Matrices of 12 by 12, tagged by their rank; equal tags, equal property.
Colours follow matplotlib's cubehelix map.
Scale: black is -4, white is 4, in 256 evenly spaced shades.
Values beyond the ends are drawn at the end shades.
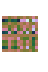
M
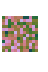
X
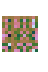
M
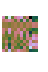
M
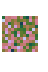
X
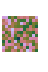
X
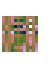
M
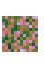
X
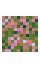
X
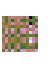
M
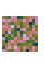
X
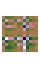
M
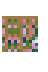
M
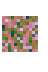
X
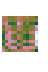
M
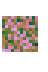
X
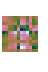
M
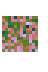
X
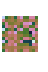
M
